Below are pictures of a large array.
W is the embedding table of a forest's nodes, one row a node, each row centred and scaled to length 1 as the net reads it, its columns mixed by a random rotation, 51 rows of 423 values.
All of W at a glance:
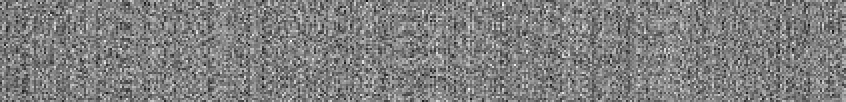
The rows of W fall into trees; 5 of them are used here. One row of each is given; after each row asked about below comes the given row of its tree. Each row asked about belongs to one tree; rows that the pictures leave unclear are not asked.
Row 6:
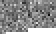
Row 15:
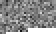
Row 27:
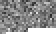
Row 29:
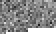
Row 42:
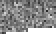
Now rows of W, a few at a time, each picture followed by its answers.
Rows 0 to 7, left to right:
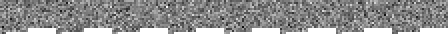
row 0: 42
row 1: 29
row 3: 15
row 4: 29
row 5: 6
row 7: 15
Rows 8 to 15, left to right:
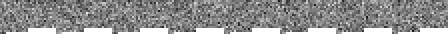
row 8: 42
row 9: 27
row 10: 42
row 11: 29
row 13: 29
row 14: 29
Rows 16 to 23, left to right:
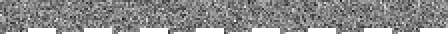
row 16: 15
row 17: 27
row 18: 42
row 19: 29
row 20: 6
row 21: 27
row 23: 29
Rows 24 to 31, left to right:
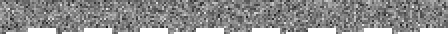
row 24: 42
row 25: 42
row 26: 42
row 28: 27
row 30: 6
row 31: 6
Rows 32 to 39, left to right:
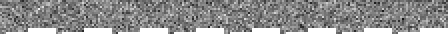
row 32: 27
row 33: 29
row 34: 42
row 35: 42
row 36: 15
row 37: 27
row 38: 42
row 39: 42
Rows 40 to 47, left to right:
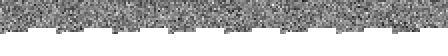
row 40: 29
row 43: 42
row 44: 29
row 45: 29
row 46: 27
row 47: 15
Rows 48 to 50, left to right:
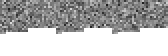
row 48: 29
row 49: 6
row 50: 27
